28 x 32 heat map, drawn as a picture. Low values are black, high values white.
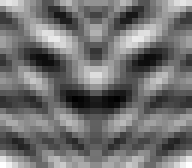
The values follow a bell shape. It is mirror symmetric from left to right. Horizontal stripes repeat 4 times down the table. There is no overall slope. No row or column stands out.
